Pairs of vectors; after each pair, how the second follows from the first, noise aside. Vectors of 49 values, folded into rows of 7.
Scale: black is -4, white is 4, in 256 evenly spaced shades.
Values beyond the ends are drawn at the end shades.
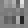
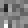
reversed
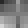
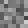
shuffled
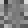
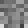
reversed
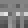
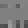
partly zeroed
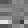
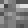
reversed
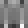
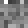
reversed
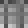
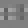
partly zeroed
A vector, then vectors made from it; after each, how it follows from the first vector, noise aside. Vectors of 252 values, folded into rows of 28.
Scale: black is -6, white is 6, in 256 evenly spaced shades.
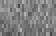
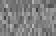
wrapped around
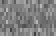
wrapped around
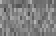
wrapped around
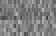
wrapped around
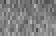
reversed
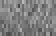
copied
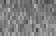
reversed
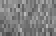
copied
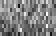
scaled up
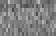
wrapped around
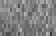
copied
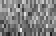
scaled up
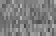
wrapped around
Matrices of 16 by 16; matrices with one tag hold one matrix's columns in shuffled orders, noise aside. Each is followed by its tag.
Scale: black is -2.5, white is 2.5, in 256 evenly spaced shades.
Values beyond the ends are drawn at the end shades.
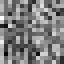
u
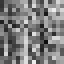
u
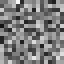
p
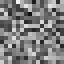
p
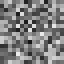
p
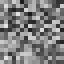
p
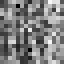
u
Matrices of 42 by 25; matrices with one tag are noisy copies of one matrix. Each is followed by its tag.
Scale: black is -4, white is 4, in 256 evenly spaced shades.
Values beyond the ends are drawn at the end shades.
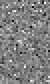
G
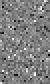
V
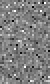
G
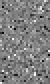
V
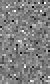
G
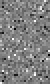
V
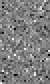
V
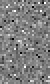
G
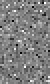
G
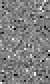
V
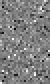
V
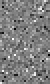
V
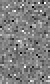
G
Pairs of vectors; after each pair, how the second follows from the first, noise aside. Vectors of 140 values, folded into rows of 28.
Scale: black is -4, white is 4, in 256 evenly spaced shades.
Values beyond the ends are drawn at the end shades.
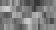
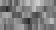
negated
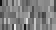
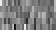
negated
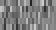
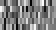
scaled up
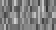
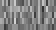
sign-scrambled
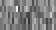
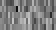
negated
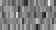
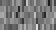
sign-scrambled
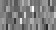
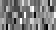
scaled up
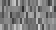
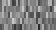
negated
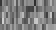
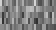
negated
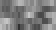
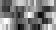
scaled up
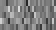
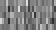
sign-scrambled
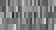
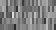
negated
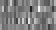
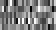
scaled up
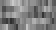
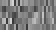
sign-scrambled
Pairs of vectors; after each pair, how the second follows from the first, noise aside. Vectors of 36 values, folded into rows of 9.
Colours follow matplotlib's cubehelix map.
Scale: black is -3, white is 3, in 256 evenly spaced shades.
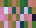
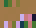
partly zeroed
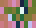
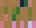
partly zeroed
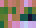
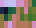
reversed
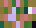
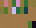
partly zeroed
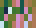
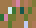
partly zeroed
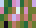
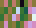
wrapped around
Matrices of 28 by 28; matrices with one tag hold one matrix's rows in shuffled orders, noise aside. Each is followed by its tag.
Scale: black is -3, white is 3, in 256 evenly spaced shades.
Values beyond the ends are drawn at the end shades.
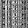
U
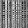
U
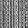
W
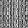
W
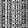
U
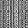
W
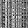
U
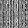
W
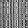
W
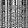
U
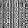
W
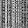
U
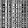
U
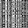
U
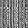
W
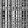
U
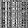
U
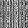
W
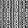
W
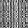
W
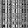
U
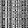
U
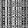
U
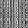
W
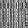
W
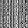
W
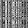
U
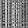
U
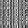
W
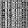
U
